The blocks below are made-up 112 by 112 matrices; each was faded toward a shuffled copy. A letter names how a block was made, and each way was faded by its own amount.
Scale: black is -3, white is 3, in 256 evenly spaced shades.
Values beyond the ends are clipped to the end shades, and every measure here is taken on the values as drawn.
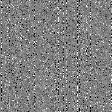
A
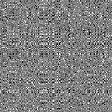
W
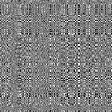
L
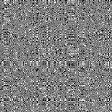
W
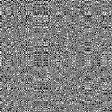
W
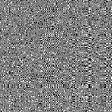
W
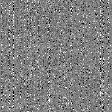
A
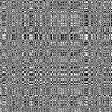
L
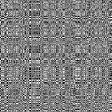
L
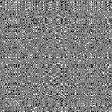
W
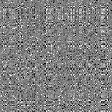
W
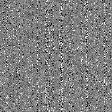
A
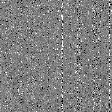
A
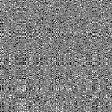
W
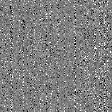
A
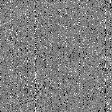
A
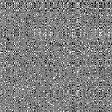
W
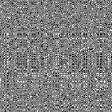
W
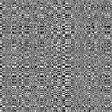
L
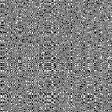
W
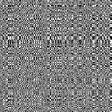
L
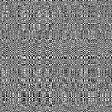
L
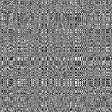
L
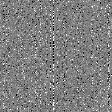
A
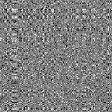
W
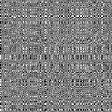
L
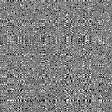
W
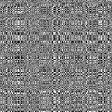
L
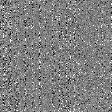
A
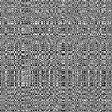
L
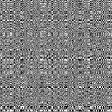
L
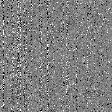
A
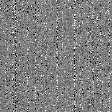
A
